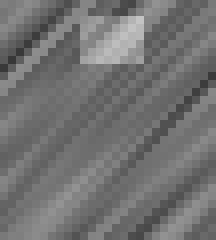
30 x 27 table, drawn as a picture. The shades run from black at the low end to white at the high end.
No overall slope runs across the table. The top middle is the ninth with the highest average. Streaks slant up to the right. An odd patch, higher than its surroundings, sits in the top middle.
